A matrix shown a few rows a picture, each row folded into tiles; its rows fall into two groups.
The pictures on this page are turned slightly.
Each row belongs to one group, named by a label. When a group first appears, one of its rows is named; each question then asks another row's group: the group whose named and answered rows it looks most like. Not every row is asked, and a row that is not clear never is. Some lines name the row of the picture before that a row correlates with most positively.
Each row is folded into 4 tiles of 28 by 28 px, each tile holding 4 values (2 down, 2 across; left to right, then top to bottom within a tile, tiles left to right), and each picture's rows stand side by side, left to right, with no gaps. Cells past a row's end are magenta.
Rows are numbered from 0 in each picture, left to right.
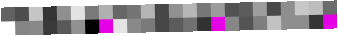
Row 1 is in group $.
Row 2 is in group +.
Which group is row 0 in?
$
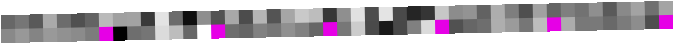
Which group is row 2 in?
+
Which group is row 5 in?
$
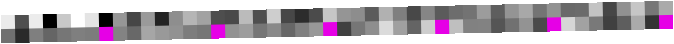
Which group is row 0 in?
+
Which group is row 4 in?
$
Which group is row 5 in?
$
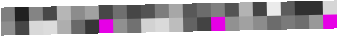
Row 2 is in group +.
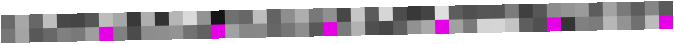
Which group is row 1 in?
+
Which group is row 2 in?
$
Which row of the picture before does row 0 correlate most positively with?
2
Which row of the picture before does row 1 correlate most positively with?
0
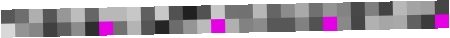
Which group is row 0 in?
$
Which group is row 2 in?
$
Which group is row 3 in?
+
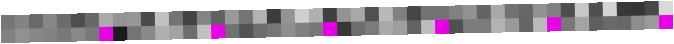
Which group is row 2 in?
+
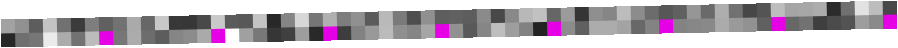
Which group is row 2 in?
$
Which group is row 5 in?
+
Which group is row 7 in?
+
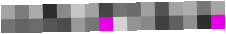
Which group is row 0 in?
+
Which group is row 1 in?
$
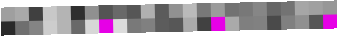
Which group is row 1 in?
$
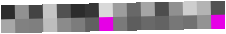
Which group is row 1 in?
+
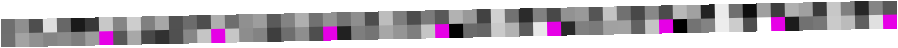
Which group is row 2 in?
$
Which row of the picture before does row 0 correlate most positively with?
0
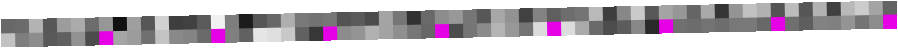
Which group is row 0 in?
$
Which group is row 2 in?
+
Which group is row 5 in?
$
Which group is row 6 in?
+
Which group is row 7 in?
+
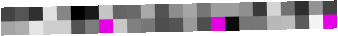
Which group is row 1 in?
$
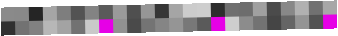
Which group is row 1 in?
+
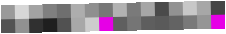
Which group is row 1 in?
+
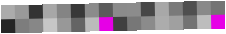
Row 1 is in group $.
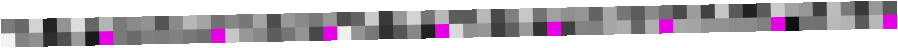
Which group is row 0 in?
$
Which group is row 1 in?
+
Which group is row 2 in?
$
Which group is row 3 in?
$
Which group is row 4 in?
$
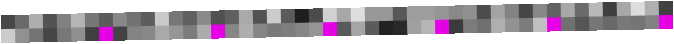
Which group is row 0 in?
$
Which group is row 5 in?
+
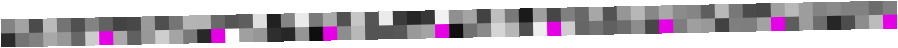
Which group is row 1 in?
+
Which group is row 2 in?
$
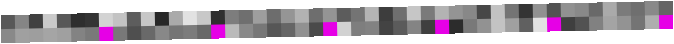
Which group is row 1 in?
+
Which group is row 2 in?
$
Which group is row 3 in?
$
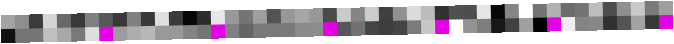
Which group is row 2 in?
+
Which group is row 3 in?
+
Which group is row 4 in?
$
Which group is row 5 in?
$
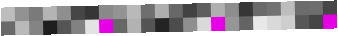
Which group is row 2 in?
+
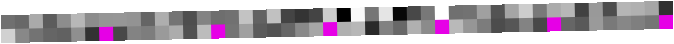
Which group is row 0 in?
$
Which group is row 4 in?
$
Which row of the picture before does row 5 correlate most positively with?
2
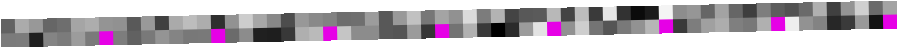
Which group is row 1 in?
+
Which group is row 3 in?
$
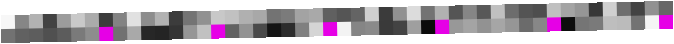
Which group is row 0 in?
+
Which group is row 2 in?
+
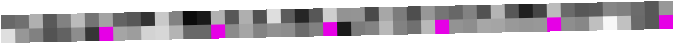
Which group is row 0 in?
$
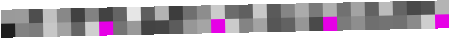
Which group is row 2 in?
$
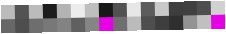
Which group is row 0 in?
+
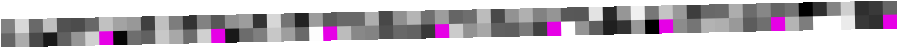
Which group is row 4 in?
$
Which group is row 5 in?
$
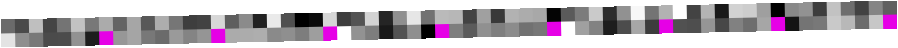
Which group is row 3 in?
$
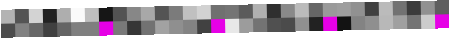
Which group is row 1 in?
+
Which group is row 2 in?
$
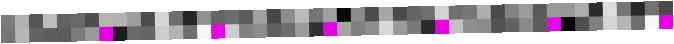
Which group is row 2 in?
$
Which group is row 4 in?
$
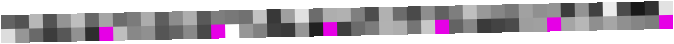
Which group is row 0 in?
$
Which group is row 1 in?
$
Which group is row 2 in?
$
